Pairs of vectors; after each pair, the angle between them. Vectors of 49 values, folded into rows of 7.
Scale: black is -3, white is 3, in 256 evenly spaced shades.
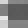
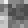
nearly parallel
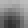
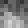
nearly opposite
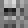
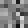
orthogonal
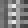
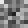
partly opposed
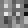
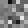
orthogonal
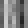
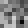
partly aligned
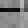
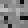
partly opposed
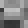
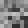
orthogonal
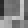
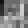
nearly parallel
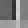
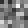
partly aligned
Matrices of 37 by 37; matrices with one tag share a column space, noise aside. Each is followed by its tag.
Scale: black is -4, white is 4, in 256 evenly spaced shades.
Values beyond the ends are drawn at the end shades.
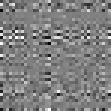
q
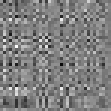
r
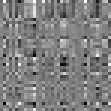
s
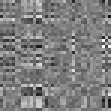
r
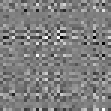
q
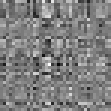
s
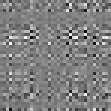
q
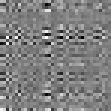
q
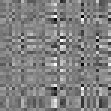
r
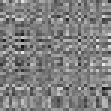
r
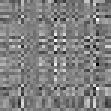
r
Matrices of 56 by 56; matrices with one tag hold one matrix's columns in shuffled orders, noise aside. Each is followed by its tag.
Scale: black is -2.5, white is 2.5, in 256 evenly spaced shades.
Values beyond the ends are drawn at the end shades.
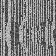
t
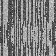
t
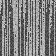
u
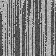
u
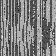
t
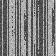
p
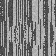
t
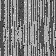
t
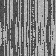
t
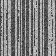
p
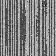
p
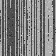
p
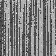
u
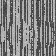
t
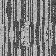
t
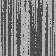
u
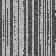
p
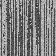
u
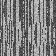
t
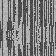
t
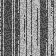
p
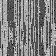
t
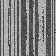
p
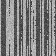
p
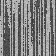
u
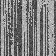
u
